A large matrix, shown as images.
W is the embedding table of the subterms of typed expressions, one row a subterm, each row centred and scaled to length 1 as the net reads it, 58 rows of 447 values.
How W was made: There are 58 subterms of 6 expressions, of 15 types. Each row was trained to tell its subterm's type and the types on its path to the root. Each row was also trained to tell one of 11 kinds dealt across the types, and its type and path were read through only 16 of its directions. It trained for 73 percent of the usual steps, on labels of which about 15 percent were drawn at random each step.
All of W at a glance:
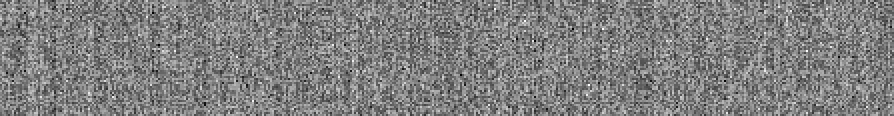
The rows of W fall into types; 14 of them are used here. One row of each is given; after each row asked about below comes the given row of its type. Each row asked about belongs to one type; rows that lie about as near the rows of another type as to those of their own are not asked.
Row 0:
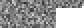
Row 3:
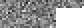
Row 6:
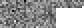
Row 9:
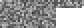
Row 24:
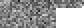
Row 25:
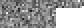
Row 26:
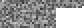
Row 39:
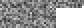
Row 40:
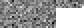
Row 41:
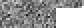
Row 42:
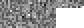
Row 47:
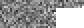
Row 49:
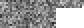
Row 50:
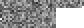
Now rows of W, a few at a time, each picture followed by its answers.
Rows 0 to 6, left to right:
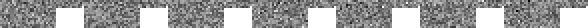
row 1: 24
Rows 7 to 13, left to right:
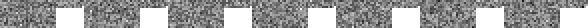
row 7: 49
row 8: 47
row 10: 39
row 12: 50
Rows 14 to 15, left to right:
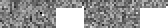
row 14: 26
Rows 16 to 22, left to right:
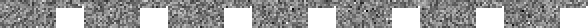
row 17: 26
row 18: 24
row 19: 47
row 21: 26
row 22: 50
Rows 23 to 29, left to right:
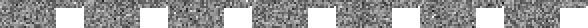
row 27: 49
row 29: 42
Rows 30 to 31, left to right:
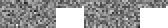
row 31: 24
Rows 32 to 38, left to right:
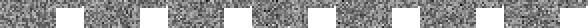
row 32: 42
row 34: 24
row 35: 49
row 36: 50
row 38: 9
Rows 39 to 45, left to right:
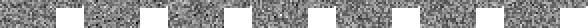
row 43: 42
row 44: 42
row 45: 50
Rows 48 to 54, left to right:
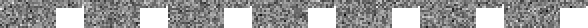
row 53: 39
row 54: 3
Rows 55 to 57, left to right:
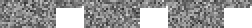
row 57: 26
